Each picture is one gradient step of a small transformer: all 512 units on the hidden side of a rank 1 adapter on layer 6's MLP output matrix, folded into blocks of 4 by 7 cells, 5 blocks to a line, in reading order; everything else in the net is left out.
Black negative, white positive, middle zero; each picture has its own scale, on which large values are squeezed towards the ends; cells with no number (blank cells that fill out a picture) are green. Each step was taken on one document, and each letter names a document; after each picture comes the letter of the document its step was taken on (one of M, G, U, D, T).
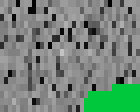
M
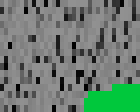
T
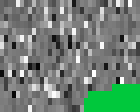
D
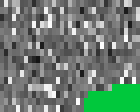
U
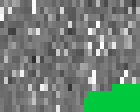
U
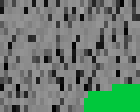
T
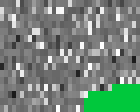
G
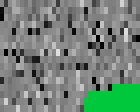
U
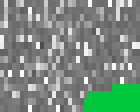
D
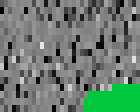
T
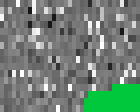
M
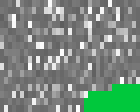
G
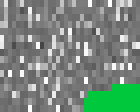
D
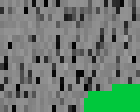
T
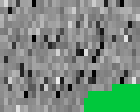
U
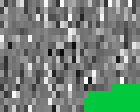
D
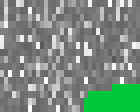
D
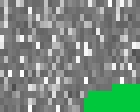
D
